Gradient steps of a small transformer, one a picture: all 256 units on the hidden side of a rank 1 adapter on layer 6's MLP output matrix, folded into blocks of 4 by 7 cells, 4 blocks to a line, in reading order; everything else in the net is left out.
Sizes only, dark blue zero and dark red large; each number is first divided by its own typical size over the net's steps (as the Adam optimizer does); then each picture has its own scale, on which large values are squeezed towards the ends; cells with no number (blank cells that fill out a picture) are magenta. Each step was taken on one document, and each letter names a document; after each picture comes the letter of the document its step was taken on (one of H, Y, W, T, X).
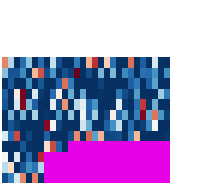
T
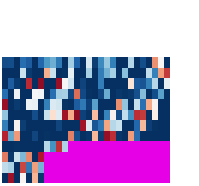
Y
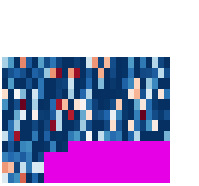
T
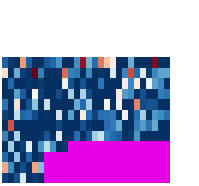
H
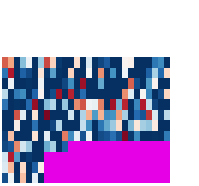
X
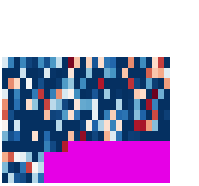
Y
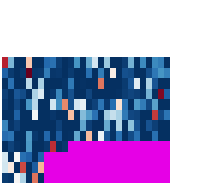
T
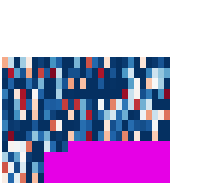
X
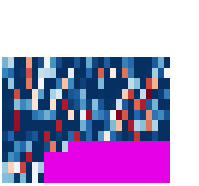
X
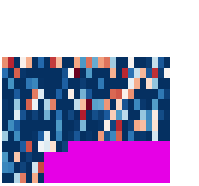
H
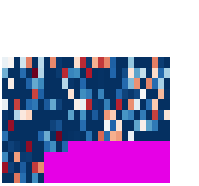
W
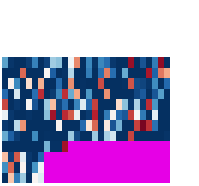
Y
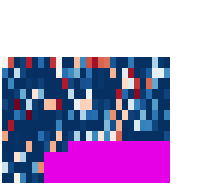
W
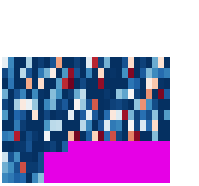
T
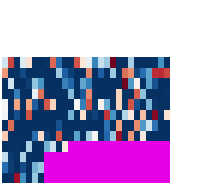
W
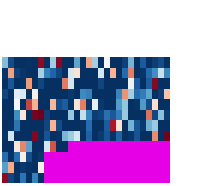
X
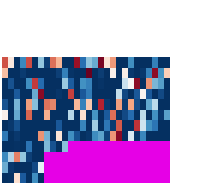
W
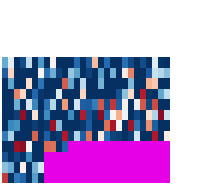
X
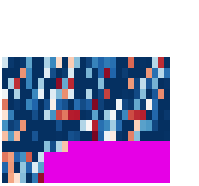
Y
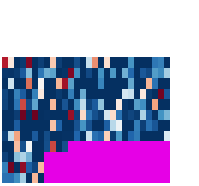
T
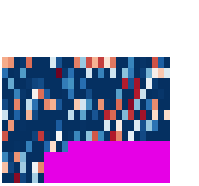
W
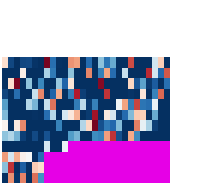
Y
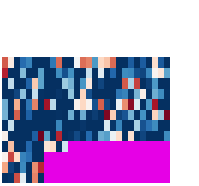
W
